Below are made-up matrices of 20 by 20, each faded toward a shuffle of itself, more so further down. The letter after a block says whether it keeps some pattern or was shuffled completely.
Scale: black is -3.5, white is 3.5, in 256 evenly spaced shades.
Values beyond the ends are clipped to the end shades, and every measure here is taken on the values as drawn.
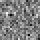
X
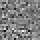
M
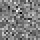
X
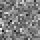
X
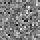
X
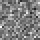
X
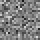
X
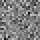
M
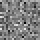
M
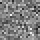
X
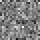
M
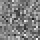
X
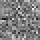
M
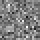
M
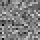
M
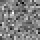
X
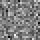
M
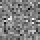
M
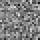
X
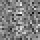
M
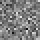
M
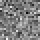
X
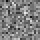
M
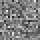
M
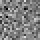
M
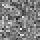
M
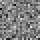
M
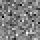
X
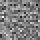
M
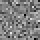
X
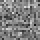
M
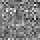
M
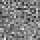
M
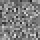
M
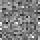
M
